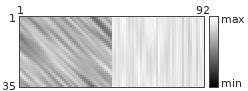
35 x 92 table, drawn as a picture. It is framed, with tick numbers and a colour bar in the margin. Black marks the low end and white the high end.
The table splits into one row of 2 panels. Panel 1,1: high, slanting down to the right. Panel 1,2: very high, streaked downward, faint in contrast.
